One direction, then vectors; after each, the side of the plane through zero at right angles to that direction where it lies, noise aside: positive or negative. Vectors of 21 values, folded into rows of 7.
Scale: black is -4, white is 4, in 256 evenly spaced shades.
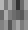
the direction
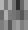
positive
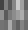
negative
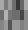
positive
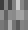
negative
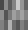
negative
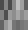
negative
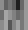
positive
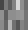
negative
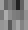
positive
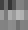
negative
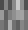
negative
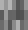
positive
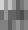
positive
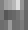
negative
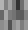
positive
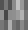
negative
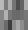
positive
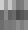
positive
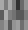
positive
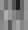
positive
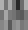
positive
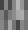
negative
